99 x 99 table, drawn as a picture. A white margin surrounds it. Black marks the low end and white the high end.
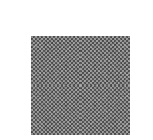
Grain: checkered. Odd rows or columns: none. Histogram: two levels. Mirror symmetry: left to right and top to bottom.
